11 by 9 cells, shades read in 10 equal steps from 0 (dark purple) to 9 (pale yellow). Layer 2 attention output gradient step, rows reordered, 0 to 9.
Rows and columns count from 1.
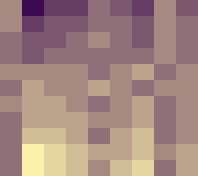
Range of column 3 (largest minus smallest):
6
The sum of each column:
48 56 57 54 51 54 56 50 52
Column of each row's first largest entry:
1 1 5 8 7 2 2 2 2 2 2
